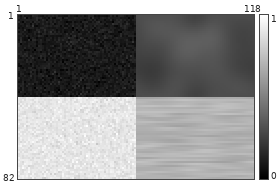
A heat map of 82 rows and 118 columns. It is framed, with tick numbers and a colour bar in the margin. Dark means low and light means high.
The table splits into 2 rows of 2 panels. Panel 1,1: very low, fine-grained, faint in contrast. Panel 1,2: low, smooth, faint in contrast. Panel 2,1: very high, fine-grained, faint in contrast. Panel 2,2: high, streaked across, faint in contrast.
